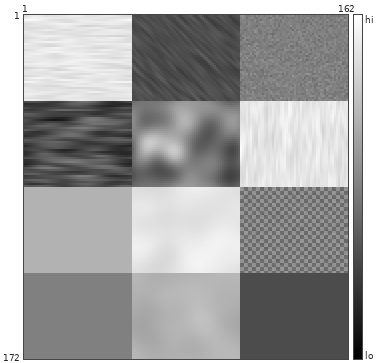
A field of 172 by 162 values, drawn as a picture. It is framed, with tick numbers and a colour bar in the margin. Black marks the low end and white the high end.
The table splits into 4 rows of 3 panels. Panel 1,1: very high, streaked across, faint in contrast. Panel 1,2: low, slanting down to the right, faint in contrast. Panel 1,3: middling, fine-grained, faint in contrast. Panel 2,1: low, streaked across. Panel 2,2: middling, smooth, strong in contrast. Panel 2,3: very high, streaked downward, faint in contrast. Panel 3,1: high, flat. Panel 3,2: very high, smooth, faint in contrast. Panel 3,3: middling, checkered. Panel 4,1: middling, flat. Panel 4,2: high, smooth, faint in contrast. Panel 4,3: low, flat.
